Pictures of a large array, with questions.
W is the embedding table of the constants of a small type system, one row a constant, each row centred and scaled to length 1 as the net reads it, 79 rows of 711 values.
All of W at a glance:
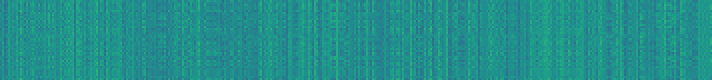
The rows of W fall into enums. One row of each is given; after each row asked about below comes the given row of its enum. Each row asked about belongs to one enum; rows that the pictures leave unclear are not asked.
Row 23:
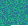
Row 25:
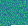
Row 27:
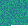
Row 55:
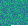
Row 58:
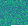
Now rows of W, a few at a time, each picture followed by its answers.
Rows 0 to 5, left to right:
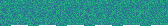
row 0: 55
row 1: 23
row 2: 27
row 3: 55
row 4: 27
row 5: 27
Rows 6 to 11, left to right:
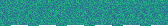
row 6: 23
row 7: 27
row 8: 27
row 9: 23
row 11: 55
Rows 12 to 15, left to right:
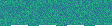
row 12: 58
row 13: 27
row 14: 25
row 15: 27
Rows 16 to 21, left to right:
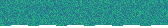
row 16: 23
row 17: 58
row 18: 25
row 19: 23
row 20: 27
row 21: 27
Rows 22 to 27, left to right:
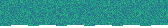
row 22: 27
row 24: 55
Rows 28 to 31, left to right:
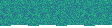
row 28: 55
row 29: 55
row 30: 27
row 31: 55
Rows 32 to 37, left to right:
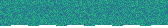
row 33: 58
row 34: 25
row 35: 55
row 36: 25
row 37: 23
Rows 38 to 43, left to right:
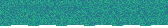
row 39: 58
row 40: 58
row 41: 23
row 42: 23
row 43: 23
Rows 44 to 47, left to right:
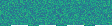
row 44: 27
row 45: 23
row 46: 55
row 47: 25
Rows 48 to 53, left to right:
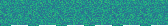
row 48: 55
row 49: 27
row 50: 23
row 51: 23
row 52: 55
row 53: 55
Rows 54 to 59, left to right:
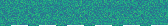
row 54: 23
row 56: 25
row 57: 27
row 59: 27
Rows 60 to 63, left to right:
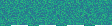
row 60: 23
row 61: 23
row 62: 27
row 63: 55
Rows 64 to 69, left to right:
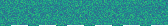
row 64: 23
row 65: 55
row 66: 25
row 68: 55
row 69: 58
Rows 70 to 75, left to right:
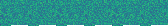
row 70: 55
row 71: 27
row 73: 27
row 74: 55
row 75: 27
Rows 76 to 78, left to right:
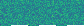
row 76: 55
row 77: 25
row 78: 55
